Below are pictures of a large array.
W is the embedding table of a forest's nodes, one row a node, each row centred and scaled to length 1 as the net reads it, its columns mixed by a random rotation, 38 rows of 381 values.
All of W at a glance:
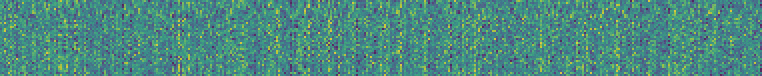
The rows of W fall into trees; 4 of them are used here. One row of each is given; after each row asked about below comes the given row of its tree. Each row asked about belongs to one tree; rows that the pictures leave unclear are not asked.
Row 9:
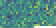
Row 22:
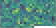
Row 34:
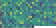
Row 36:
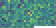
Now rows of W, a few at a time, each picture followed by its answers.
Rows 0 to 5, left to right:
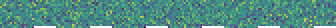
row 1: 34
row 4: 22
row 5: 22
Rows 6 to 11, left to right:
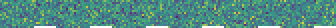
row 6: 22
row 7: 36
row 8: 36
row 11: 9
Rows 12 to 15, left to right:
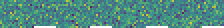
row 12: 34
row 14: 36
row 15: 9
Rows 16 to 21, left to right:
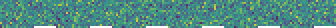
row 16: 34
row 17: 34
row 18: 22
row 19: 9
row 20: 22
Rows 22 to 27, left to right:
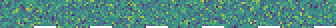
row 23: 34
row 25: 22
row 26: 22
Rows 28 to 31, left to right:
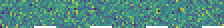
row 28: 34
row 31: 36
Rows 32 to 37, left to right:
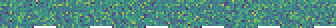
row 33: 34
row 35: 34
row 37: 34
